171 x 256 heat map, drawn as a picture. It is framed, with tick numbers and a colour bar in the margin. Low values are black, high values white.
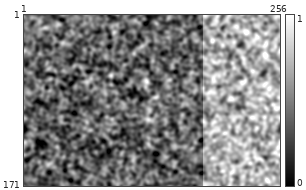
Histogram: bell-shaped. Seam: vertical, 70% of the way across, the right part higher. Stripes: none.
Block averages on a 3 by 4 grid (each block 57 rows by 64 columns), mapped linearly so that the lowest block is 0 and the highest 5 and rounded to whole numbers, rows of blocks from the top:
1 0 1 5 | 0 1 2 5 | 0 0 1 5
